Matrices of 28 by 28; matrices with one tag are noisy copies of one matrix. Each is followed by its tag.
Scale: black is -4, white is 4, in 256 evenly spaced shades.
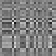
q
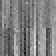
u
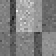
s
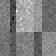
s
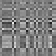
q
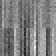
u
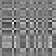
q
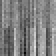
u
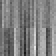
u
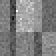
s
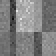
s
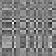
q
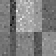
s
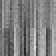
u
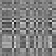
q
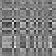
q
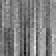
u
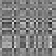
q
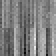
u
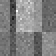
s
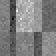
s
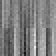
u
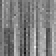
u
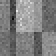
s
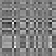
q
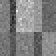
s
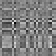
q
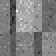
s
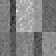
s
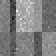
s
